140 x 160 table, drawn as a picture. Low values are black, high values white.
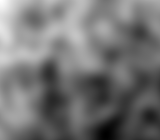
Grain: smooth. Slope: up to the top left. Ninth with the highest average: top left.
